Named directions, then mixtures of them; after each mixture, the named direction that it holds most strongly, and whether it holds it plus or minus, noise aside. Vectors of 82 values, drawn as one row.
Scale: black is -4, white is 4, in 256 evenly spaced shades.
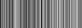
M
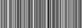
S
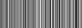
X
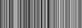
M, plus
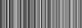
M, plus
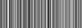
S, plus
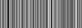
S, minus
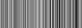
X, plus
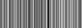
S, plus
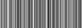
S, plus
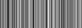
S, minus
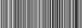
X, plus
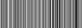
X, plus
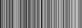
M, plus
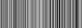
X, plus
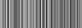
M, minus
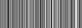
X, minus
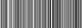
S, plus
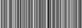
S, plus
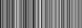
M, plus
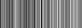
M, plus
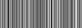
X, minus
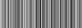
X, minus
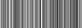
M, minus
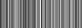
X, plus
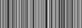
S, minus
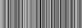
X, minus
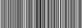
X, minus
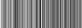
M, minus
